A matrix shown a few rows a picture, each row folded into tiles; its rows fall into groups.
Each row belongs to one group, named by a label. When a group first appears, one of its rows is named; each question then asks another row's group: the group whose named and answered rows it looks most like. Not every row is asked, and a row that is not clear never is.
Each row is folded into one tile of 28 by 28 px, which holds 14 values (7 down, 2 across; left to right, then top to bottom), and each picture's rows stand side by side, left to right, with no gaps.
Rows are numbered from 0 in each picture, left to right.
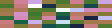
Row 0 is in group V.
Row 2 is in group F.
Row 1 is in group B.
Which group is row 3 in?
V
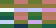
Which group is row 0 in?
F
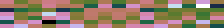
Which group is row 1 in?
V
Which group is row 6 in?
B
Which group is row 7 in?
B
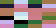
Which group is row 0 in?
V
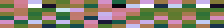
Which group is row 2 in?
F
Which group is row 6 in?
B
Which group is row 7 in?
B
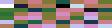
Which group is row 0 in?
B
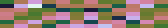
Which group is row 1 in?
B
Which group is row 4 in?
V
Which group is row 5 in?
B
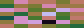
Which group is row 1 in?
V
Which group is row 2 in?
F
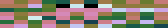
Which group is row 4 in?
F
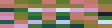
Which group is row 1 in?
F
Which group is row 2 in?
F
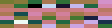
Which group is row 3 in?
V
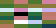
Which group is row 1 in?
F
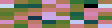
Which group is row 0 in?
B
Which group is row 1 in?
V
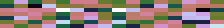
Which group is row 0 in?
V
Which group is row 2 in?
F
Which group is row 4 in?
F
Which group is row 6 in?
V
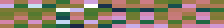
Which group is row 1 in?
B
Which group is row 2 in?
F
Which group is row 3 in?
B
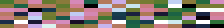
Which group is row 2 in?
V
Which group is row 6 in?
B
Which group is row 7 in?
F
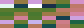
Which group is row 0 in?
B
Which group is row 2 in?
V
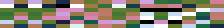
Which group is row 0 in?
B
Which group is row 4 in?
B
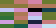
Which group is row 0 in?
F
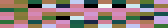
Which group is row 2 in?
V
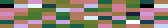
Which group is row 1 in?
B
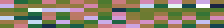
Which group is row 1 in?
F
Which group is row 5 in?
B
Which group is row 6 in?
B
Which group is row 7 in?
B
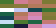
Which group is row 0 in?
F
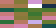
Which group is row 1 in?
B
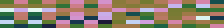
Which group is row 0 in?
F
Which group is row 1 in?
F
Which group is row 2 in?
V
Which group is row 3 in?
V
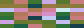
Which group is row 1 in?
V
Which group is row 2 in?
F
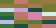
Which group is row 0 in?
F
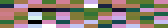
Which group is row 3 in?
B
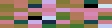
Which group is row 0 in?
V
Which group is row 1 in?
V
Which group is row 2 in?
F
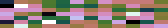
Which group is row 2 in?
V
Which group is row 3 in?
V
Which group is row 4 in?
V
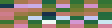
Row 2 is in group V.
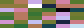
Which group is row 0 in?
F
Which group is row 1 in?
B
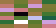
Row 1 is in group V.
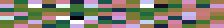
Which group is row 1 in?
B
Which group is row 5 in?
B
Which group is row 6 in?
V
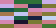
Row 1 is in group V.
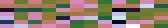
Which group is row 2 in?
V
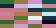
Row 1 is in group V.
